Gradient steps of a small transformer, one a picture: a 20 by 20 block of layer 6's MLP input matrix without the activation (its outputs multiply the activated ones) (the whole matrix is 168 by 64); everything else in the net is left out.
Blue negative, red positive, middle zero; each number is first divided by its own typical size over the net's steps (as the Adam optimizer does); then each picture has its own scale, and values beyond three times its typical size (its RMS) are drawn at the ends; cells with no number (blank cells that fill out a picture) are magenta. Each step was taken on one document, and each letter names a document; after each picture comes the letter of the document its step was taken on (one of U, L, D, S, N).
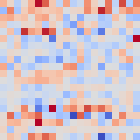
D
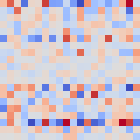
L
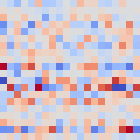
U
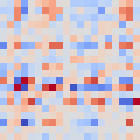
U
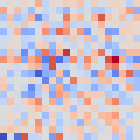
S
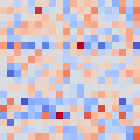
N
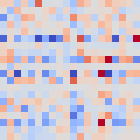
D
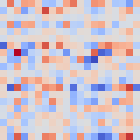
U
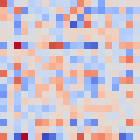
U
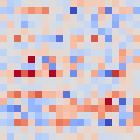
D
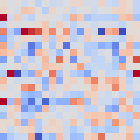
S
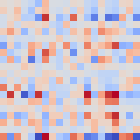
S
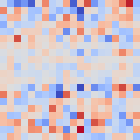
L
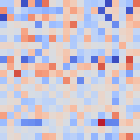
D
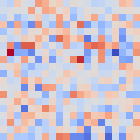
U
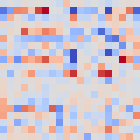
D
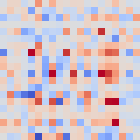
S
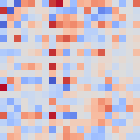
L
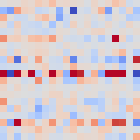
D
